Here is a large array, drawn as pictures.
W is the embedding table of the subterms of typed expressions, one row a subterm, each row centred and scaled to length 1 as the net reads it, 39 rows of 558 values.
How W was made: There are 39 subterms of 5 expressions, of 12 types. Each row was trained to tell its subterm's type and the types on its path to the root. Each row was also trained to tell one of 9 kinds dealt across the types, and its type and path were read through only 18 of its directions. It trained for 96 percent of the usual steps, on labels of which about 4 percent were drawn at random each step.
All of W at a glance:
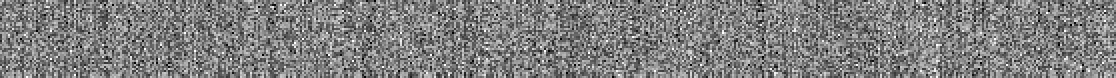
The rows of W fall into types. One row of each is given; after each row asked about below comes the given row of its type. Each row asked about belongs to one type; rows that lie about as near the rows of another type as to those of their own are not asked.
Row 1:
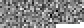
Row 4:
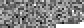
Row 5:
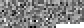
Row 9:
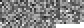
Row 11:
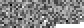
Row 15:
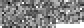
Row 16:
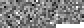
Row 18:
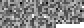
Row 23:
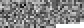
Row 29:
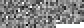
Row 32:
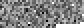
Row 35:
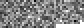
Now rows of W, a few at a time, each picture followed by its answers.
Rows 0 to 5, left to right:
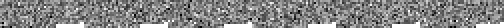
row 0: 11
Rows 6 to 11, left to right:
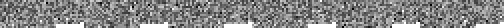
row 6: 29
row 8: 23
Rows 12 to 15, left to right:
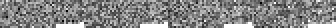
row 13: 11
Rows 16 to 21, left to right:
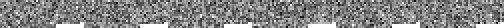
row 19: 23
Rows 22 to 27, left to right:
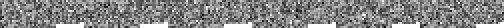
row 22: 16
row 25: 15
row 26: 16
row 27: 16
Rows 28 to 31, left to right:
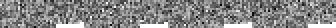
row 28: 32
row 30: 15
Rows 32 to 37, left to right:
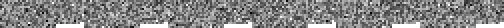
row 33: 35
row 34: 1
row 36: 32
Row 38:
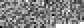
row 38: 15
